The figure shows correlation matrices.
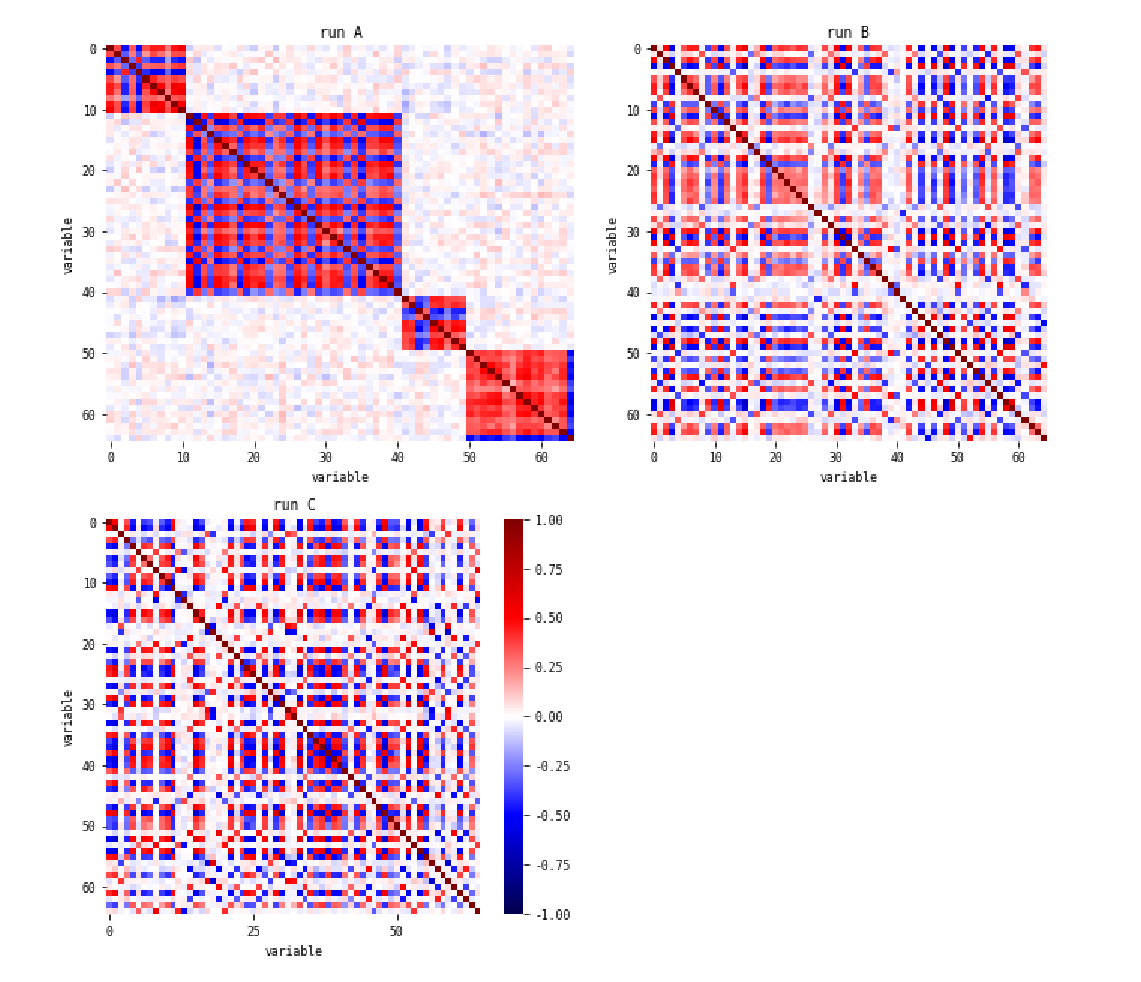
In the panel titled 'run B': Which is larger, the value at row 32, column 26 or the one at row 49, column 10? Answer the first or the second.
the first
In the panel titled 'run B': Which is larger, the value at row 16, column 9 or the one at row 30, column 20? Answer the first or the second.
the second
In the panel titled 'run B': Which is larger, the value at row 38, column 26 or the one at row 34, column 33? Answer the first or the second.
the second
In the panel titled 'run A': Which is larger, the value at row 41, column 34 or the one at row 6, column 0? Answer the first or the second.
the second
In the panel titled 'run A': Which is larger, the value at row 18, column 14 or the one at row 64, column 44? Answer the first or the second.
the first
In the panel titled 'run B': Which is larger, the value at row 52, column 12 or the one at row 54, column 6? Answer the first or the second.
the second
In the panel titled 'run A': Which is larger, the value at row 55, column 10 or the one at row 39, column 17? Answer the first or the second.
the second
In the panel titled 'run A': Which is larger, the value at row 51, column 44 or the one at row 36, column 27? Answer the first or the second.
the second
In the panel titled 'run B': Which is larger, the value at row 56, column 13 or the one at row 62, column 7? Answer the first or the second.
the second
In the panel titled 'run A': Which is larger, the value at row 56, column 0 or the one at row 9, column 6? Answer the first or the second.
the second
